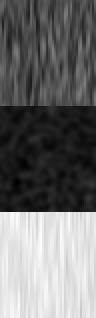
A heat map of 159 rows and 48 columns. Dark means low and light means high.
It is made of 3 by 1 panels. Panel 1,1: low, streaked downward. Panel 2,1: very low, blotchy, faint in contrast. Panel 3,1: very high, streaked downward, faint in contrast.
